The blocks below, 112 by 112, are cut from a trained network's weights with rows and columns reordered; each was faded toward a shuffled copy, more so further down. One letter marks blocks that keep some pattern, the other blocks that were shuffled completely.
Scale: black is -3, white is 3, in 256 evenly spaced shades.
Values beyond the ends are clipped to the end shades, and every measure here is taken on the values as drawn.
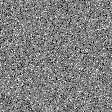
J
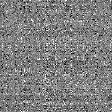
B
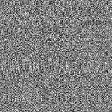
B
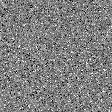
J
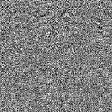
B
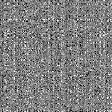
B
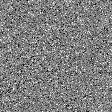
J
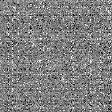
B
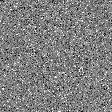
J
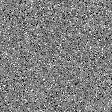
J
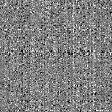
B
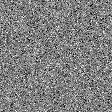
J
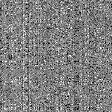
B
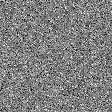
J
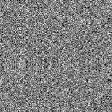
B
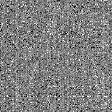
B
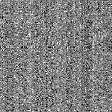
B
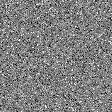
J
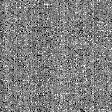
B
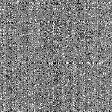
B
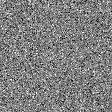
J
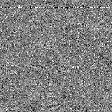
B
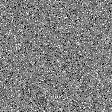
J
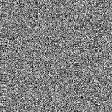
B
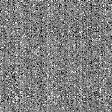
B
